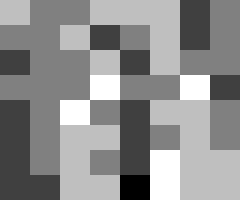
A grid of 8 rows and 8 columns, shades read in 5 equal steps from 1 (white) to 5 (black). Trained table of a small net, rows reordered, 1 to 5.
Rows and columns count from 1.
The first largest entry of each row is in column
7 4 1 8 1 1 1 5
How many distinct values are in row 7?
4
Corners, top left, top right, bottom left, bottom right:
2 3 4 2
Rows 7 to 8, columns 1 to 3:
4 3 2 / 4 4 2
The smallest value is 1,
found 5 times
